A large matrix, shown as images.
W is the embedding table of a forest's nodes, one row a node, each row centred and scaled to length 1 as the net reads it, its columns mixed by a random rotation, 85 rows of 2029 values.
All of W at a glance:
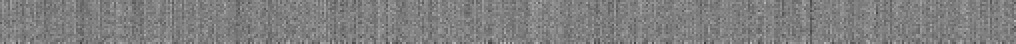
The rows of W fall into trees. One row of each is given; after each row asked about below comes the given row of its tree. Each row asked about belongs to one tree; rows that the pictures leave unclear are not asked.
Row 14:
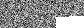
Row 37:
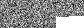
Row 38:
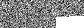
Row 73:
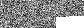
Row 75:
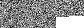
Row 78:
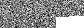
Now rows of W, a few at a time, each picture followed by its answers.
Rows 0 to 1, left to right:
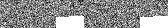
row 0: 75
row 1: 37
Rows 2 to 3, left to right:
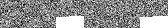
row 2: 73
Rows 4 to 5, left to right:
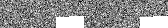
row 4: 37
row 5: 38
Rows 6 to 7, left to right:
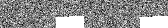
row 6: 38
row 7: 14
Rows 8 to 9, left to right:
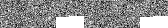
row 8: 73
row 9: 73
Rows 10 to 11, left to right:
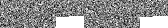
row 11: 78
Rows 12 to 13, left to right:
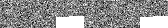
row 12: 37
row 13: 73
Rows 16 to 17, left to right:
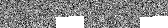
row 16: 14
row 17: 14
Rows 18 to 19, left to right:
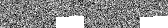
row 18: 75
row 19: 37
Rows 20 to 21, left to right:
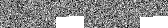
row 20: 73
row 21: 37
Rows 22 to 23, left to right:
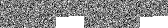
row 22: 78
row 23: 78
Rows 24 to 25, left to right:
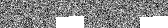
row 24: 14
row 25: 14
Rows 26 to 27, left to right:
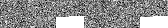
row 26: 73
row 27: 73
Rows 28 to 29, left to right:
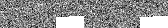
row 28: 78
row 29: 14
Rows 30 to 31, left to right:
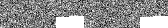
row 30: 75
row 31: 73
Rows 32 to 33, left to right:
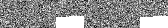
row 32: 73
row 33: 75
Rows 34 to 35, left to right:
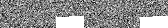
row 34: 37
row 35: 78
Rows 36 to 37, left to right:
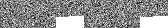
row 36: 78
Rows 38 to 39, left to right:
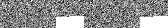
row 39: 38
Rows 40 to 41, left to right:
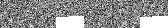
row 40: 75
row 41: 14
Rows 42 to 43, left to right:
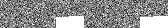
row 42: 78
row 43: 38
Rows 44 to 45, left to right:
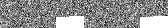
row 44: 73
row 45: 73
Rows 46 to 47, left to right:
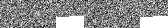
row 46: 37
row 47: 75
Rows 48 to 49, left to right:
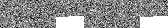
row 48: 78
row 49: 37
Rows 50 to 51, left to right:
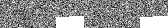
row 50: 14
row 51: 78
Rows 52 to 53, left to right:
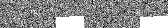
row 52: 37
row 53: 38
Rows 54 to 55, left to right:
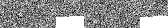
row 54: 38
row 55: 75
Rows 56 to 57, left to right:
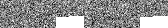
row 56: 78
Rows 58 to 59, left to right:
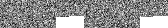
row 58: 37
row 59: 37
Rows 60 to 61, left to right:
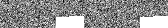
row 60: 38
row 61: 37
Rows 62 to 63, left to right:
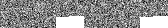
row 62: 78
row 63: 37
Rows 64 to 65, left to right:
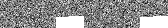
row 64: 78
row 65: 38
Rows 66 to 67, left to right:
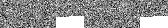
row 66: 37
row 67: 78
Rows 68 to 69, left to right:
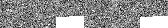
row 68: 37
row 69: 73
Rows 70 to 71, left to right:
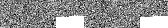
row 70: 75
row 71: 73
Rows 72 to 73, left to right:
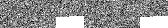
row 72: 38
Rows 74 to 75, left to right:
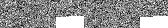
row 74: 73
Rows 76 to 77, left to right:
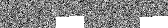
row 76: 38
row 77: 14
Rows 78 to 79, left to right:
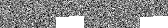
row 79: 78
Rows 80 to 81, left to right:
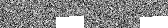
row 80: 37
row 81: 78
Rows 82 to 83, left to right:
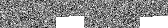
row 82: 78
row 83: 78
